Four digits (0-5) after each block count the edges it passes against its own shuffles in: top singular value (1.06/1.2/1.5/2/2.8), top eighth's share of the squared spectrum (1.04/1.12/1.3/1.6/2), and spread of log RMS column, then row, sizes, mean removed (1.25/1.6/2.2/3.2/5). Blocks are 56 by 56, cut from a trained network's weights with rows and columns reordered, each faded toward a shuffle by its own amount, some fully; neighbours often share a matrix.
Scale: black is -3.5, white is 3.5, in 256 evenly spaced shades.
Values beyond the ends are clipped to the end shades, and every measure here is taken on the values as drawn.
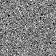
0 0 0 0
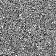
0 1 0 0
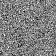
0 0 0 0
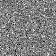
0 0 0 0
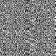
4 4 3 1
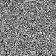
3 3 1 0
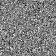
1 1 0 0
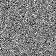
0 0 0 0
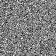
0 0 0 0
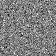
0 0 0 0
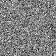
0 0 0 0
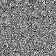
2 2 1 0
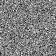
2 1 0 0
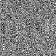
3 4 2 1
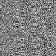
3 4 2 1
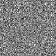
3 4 2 1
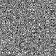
2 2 1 1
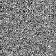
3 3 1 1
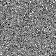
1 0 0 0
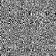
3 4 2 2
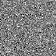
2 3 1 1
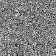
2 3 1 1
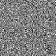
3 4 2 1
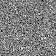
1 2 0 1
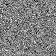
1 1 0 0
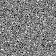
1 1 0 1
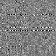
4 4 1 2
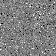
1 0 0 0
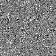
2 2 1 1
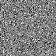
2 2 1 0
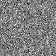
2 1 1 0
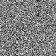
3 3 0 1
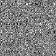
3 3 2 2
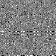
3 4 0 2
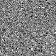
2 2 1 1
